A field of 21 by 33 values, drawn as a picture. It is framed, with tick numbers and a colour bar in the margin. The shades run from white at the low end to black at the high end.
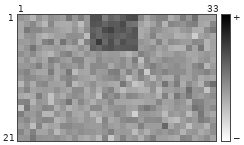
Ninth with the highest average: top middle. Odd patch: higher, in the top middle. Stripes: none. Odd rows or columns: none.
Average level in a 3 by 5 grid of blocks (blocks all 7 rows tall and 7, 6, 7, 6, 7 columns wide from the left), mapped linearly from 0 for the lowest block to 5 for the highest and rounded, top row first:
01500 / 00001 / 00000
